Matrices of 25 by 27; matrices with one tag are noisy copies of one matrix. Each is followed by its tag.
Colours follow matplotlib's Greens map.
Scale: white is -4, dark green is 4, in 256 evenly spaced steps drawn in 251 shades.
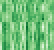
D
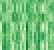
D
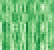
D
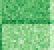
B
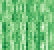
D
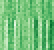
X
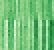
X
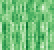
D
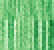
X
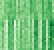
X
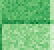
B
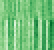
X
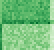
B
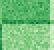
B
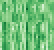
D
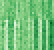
X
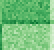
B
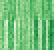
X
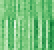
X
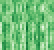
D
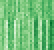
X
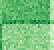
B
